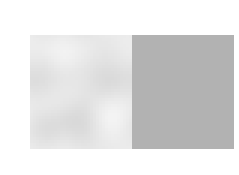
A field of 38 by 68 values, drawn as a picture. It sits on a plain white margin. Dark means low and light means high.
It is made of 1 by 2 panels. Panel 1,1: very high, smooth, faint in contrast. Panel 1,2: high, flat.
